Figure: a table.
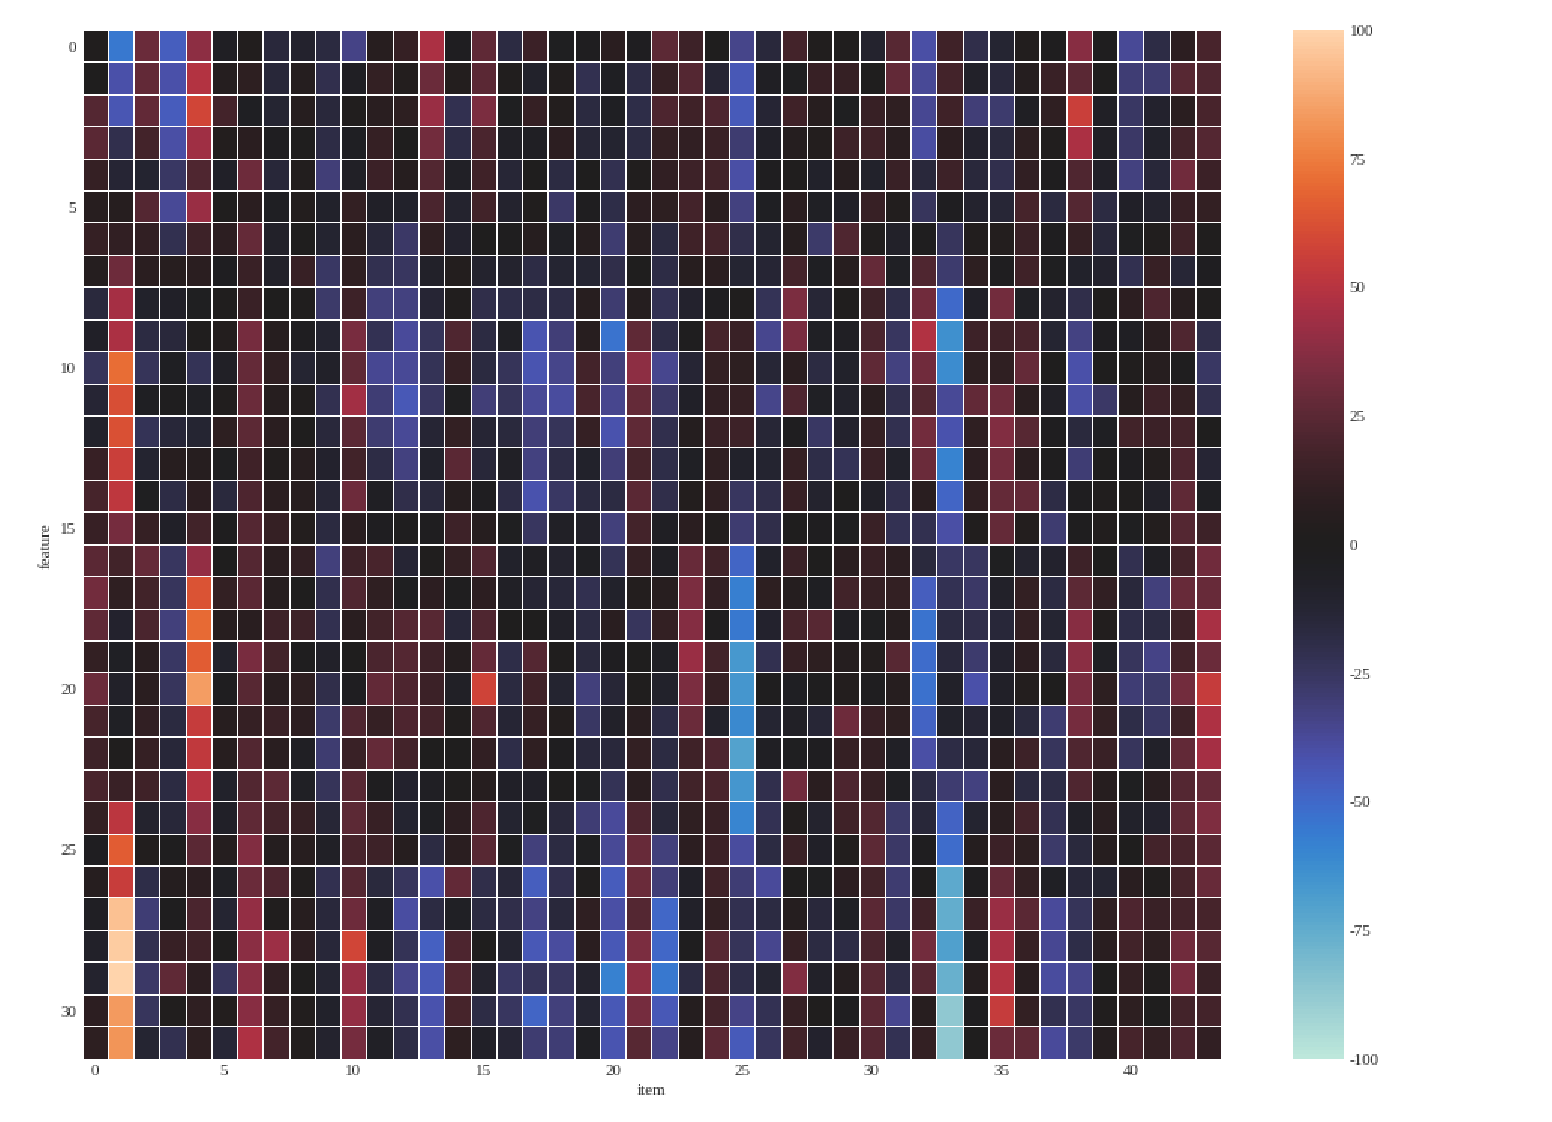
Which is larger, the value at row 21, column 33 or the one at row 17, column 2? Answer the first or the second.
the second
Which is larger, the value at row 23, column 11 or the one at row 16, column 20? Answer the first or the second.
the first
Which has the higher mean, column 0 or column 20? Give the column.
0
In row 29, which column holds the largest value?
1
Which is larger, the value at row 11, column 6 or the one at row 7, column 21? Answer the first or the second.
the first
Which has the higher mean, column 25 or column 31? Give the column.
31
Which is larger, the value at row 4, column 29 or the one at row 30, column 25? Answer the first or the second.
the first
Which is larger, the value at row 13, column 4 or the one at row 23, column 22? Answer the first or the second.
the first
